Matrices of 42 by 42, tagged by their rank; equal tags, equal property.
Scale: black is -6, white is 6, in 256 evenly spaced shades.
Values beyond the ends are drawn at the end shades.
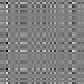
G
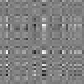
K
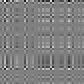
G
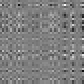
K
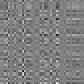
K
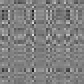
K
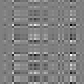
G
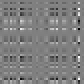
G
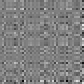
K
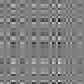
G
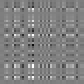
G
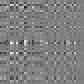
K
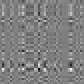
K
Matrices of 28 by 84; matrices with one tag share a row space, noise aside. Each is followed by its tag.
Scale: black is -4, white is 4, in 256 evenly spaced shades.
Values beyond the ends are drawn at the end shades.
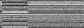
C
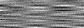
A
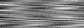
A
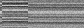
C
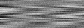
A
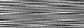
A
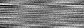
A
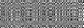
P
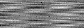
A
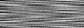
A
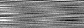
A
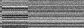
C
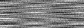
A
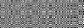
P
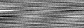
A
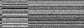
C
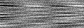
A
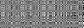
P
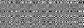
P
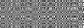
P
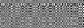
P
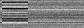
C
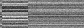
C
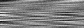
A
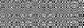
P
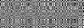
P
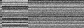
C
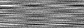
A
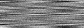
A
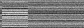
C
